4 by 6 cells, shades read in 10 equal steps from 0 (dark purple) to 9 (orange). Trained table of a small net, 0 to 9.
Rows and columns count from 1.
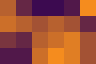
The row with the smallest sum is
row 1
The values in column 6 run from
2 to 9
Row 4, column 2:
1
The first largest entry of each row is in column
6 1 5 4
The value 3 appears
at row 3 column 1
